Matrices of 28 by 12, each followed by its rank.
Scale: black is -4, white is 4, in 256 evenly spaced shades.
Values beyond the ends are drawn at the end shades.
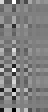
one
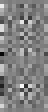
two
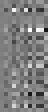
two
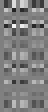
one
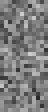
full rank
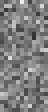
full rank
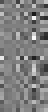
two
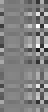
one
